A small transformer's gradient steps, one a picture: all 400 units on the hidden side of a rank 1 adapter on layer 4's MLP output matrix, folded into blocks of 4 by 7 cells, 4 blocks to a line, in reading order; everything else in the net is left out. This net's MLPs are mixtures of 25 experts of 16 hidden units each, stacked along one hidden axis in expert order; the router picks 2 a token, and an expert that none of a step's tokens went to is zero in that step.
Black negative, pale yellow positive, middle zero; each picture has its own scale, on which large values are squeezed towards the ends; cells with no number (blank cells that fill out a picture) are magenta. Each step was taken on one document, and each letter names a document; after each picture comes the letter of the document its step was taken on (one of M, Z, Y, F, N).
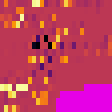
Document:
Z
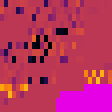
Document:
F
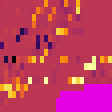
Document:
F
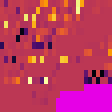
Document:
F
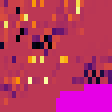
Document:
F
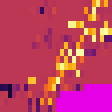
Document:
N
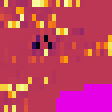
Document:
Z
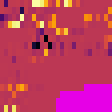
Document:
Z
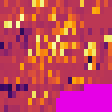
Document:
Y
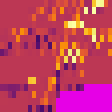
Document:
N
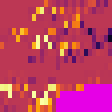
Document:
N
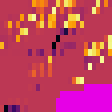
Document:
Y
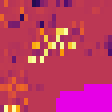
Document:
Z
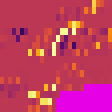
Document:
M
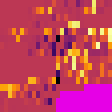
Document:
M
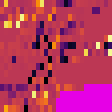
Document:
Y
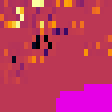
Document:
Z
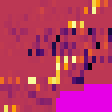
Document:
M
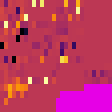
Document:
F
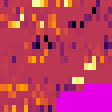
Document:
Z
